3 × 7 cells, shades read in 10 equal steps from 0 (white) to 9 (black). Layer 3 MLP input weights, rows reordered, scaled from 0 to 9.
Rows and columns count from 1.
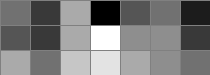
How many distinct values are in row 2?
5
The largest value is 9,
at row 1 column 4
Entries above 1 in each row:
7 6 6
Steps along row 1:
up down up down down up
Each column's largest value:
6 7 3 9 6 5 8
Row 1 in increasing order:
3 5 5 6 7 8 9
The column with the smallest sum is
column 3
